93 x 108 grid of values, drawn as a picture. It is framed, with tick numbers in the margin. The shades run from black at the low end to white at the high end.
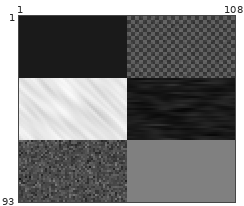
It is made of 3 by 2 panels. Panel 1,1: very low, flat. Panel 1,2: low, checkered. Panel 2,1: very high, slanting down to the right, faint in contrast. Panel 2,2: very low, streaked across, faint in contrast. Panel 3,1: low, fine-grained. Panel 3,2: middling, flat.
